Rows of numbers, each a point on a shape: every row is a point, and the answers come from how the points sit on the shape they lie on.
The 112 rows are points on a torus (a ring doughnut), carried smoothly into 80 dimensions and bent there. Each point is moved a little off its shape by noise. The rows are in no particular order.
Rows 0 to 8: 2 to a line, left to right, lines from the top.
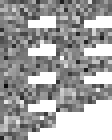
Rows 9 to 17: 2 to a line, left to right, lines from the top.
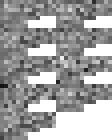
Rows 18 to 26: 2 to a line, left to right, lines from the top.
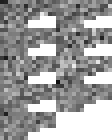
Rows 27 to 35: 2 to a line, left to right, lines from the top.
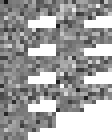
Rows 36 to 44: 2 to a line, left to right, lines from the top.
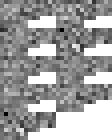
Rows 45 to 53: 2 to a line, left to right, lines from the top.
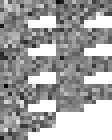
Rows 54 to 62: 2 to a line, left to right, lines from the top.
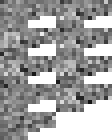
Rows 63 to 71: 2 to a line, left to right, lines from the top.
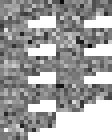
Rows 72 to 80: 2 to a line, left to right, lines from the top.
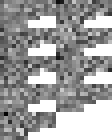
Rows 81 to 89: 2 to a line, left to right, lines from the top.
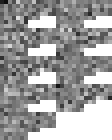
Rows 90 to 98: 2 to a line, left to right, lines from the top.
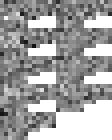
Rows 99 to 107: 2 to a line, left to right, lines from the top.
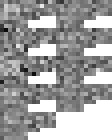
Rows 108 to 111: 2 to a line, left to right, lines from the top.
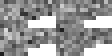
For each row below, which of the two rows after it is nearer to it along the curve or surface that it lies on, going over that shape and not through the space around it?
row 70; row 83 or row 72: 83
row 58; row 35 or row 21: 35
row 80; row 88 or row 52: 88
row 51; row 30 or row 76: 76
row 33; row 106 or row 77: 77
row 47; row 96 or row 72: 72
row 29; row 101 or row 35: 101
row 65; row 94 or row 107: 94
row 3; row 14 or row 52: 14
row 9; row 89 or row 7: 7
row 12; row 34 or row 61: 61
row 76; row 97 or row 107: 107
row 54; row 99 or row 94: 94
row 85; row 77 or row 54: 77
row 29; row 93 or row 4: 93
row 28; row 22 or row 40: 40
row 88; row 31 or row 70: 70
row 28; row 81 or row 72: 72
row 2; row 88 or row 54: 88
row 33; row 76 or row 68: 76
